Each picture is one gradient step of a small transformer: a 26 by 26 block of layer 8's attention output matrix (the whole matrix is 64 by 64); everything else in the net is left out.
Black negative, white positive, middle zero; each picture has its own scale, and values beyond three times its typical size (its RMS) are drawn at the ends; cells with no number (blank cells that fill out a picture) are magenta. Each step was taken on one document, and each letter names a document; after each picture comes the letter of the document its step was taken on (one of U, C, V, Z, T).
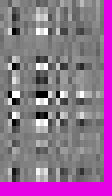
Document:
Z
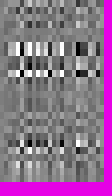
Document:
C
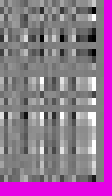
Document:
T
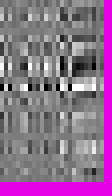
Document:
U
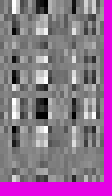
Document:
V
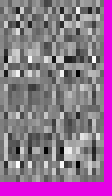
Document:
C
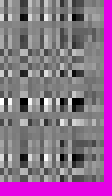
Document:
U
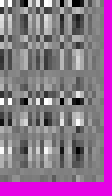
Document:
U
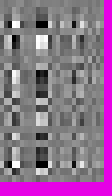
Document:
Z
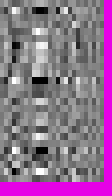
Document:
Z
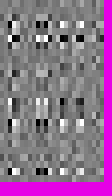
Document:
U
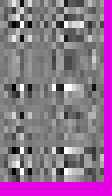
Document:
C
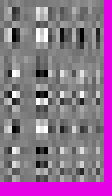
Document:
Z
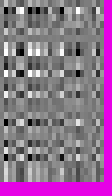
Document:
C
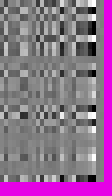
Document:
T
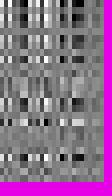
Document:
U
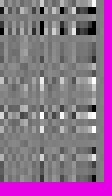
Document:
T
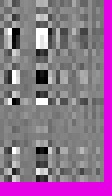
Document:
Z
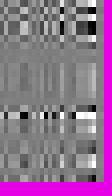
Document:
T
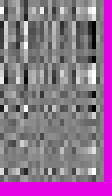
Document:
T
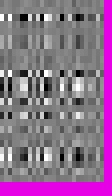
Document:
U
